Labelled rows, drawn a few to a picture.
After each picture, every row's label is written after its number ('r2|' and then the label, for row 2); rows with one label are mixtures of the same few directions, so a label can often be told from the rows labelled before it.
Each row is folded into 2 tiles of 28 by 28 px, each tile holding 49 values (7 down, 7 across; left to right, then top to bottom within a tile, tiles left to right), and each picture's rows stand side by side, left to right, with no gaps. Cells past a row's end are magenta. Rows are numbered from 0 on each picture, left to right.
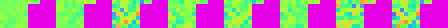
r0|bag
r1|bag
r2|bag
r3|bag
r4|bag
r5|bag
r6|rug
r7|bag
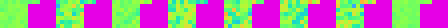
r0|bag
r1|rug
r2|bag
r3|bag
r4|bag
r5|bag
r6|rug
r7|bag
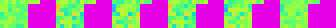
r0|bag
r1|rug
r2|rug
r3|rug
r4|rug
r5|rug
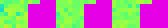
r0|rug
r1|bag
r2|rug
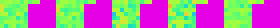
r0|rug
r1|rug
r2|bag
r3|rug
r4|rug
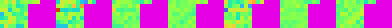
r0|bag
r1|rug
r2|rug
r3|bag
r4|rug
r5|rug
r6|bag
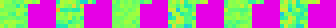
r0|rug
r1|rug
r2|bag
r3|bag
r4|rug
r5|bag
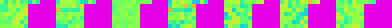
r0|bag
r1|rug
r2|rug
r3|rug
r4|bag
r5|bag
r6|bag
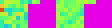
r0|rug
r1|bag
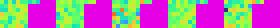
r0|bag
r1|bag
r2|bag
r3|bag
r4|rug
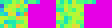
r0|rug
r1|bag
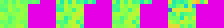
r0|bag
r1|bag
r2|bag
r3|rug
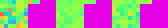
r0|bag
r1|bag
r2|rug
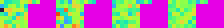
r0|rug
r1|bag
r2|rug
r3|bag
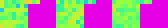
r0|rug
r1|bag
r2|rug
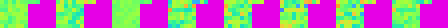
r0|bag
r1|bag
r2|bag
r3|rug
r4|rug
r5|rug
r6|rug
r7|rug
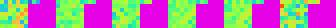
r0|bag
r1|rug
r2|bag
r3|bag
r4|bag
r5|rug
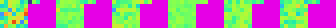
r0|bag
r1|rug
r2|rug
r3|bag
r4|bag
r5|rug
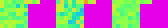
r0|rug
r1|bag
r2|rug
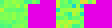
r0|rug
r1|rug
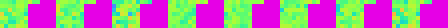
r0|bag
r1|rug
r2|rug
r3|bag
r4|bag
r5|rug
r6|rug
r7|bag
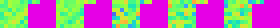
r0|bag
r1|bag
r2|bag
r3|rug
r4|rug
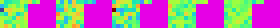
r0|rug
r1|bag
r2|rug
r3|rug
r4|bag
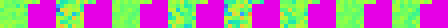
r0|rug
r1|rug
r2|bag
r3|bag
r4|rug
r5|bag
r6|bag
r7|bag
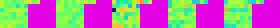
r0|rug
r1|bag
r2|rug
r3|rug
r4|rug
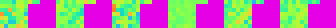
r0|bag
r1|bag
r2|rug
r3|bag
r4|bag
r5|bag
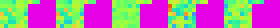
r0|bag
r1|bag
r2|rug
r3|rug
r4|rug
